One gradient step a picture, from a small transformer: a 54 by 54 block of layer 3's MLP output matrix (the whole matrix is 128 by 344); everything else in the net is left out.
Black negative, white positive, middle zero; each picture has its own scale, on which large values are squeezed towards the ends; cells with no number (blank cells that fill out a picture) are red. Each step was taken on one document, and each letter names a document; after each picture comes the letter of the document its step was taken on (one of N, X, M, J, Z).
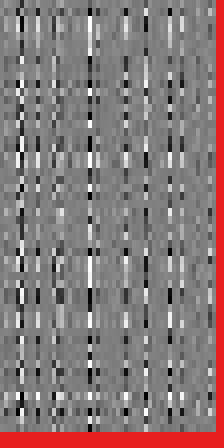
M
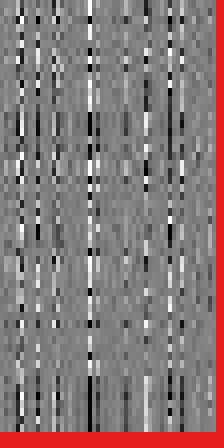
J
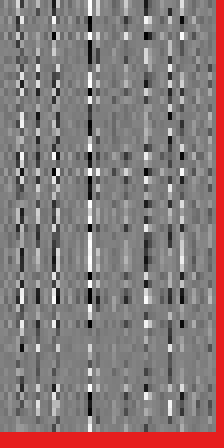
M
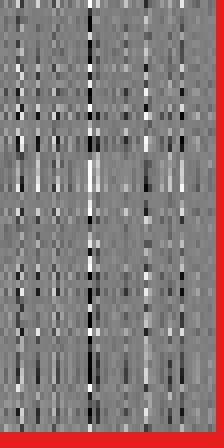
M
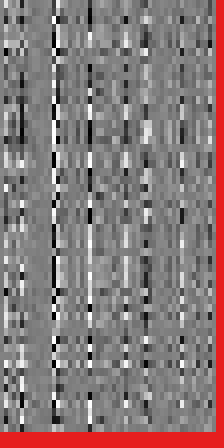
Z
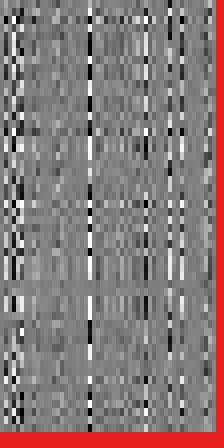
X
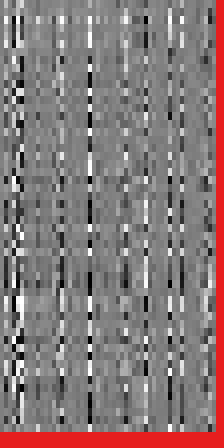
X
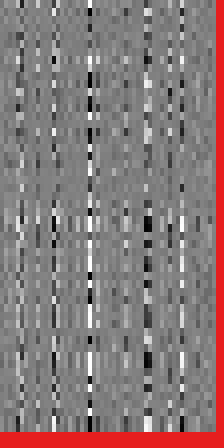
M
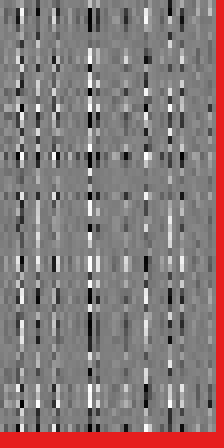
J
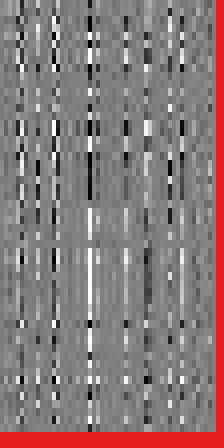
J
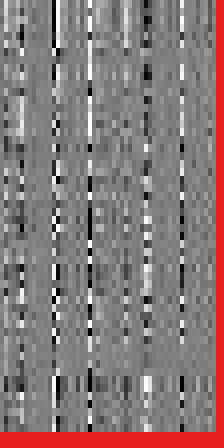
Z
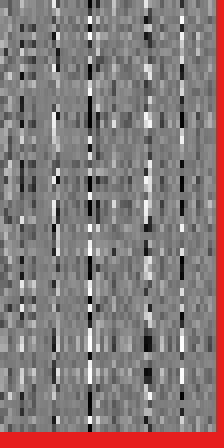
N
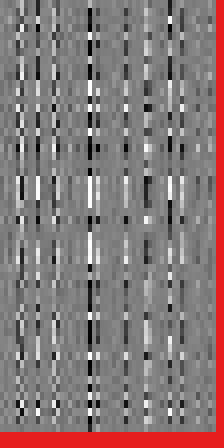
J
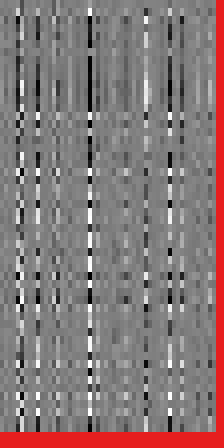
M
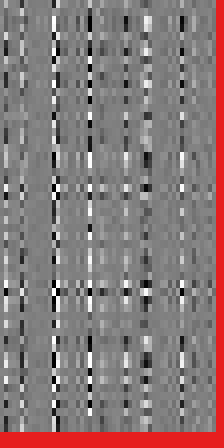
Z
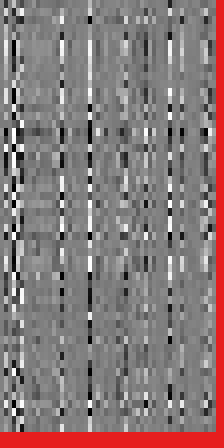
X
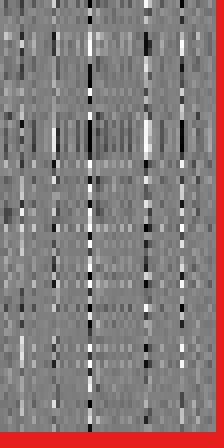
N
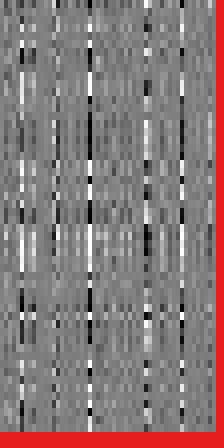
N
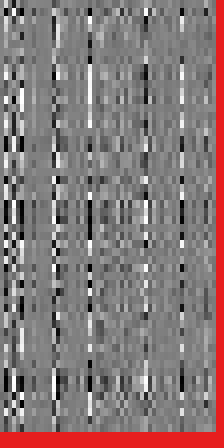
Z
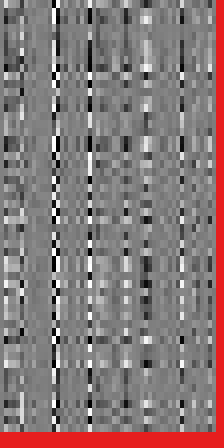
Z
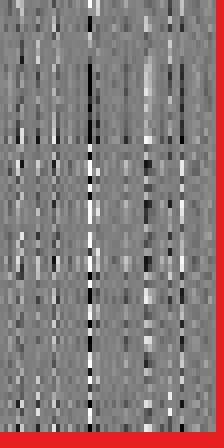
M
